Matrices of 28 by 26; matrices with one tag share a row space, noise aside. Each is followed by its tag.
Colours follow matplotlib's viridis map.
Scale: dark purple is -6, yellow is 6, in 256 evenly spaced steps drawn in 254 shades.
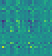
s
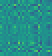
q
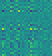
s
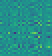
q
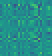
q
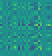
q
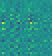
s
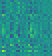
s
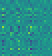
s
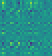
s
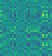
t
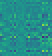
t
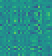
q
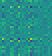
s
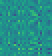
q
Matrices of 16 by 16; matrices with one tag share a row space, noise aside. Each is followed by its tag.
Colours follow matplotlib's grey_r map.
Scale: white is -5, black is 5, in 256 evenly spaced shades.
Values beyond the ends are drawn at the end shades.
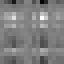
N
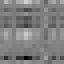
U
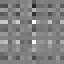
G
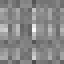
G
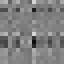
G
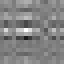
U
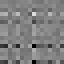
G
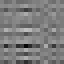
U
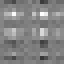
N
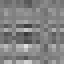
U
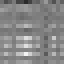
U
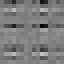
N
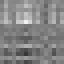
U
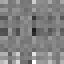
G
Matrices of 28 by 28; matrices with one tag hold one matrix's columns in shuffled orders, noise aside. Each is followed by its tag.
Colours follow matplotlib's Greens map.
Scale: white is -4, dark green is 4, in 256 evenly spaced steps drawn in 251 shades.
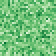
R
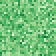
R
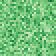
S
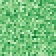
R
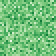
S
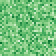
S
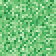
S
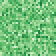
R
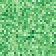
R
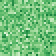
R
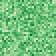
S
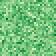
S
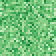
S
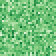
R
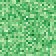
S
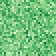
R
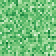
R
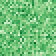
R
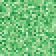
S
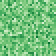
R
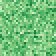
R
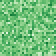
R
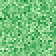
S
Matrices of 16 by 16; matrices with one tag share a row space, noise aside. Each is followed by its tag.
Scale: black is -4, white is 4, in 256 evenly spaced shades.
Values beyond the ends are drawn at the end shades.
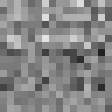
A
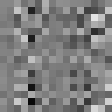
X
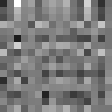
A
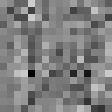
X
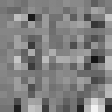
X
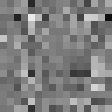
X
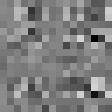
X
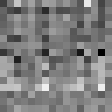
A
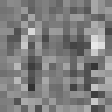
X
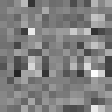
X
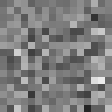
X
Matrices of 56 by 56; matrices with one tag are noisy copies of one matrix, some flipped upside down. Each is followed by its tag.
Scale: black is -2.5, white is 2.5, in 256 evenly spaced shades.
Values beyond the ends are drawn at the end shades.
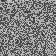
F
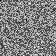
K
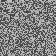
F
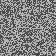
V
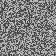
K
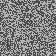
V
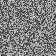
F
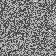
K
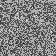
F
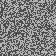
K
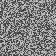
K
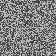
V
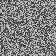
K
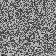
F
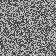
K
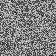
V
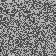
F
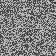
V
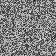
V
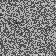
K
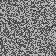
K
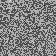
F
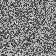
F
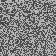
F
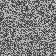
V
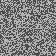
V
